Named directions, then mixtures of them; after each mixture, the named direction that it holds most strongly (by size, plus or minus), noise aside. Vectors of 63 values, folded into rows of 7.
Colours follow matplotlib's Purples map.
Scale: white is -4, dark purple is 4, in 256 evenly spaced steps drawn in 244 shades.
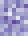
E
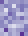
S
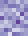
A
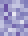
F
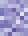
A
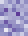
A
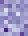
S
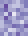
F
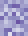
A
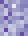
S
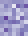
E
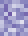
F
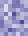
F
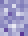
S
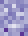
S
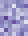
E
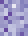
S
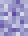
F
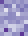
S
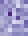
E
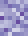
A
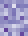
S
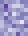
F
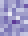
E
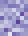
A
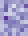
E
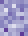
S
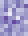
E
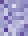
S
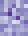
E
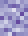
A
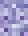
S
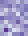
A
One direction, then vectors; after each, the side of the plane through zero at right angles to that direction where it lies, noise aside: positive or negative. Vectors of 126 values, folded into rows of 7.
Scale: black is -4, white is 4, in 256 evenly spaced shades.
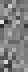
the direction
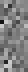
negative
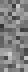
positive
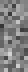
positive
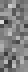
positive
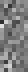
negative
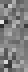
positive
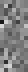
negative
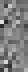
positive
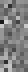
negative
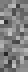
positive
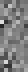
positive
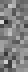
positive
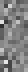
positive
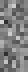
positive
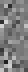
negative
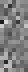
negative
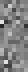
positive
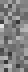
negative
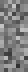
negative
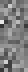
positive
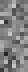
positive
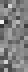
positive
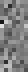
negative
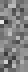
positive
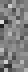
positive
